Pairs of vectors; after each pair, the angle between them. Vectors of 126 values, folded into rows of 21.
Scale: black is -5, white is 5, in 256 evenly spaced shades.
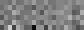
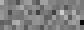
orthogonal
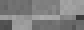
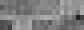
nearly parallel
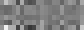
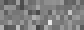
partly opposed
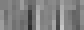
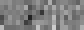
partly aligned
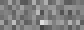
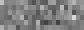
partly opposed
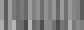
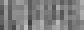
nearly opposite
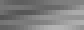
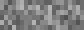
orthogonal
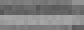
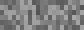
orthogonal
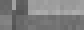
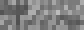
partly aligned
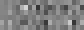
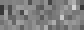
orthogonal
